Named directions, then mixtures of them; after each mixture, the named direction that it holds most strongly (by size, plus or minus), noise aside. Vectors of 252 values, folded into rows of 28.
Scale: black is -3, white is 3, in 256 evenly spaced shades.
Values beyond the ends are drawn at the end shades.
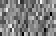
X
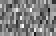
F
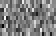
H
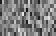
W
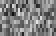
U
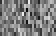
W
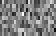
W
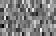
H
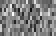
U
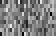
X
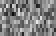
U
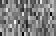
X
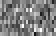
F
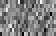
X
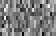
H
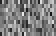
W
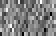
X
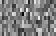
W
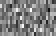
F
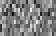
U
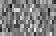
F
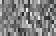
W
